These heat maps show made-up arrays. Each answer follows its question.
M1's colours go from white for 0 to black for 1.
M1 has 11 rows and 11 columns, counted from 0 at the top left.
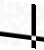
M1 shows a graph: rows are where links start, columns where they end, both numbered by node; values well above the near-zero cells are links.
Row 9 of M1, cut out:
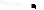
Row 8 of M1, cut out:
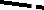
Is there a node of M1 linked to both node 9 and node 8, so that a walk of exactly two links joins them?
no
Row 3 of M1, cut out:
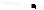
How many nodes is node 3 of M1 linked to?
1
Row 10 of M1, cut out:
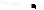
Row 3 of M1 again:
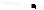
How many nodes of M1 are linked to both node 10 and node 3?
1
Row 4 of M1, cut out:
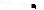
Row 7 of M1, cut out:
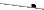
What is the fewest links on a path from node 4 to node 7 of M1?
2
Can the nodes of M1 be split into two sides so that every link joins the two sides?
yes
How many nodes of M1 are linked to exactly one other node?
10
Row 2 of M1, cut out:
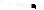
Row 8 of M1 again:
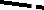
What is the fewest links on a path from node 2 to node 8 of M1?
1
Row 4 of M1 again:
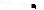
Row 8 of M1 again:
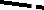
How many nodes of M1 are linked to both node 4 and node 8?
0
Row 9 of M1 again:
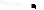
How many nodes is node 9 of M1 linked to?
1
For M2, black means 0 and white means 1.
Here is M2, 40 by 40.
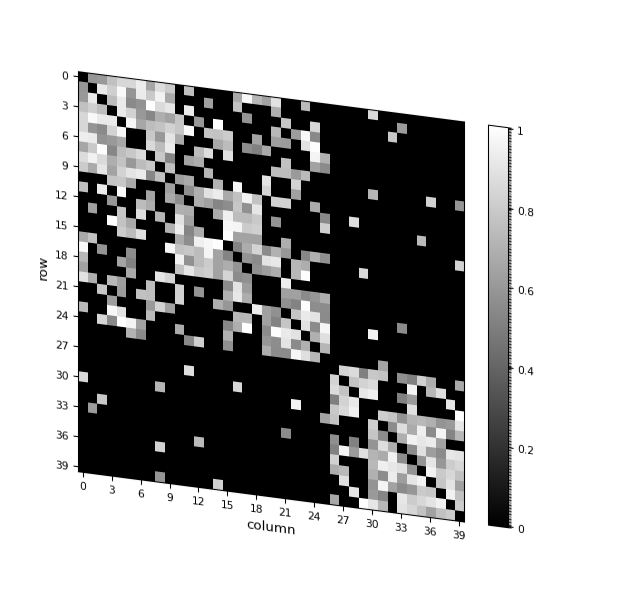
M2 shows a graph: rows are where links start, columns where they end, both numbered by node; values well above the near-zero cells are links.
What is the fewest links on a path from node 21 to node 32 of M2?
2
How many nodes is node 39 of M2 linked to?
12
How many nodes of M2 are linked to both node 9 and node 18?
7
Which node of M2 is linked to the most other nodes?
node 4
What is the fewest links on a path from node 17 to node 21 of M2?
2
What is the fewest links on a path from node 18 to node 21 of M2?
1
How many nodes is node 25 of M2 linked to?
12
